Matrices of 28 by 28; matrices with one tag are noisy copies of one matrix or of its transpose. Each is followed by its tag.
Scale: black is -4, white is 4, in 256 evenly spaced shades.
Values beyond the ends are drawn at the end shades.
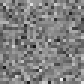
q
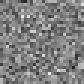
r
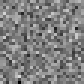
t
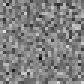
q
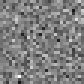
t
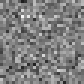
r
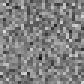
q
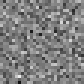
t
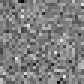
r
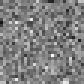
r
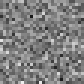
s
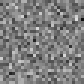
t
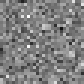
r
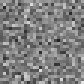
q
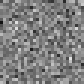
r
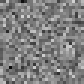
r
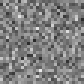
t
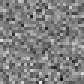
s
